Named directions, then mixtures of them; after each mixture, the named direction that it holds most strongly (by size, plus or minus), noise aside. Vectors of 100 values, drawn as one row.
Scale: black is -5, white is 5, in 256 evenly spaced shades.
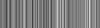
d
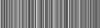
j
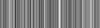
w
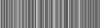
j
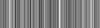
w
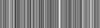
w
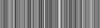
w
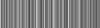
j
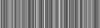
j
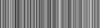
w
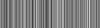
d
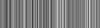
d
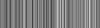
d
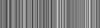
d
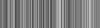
d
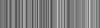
d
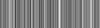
w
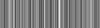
w
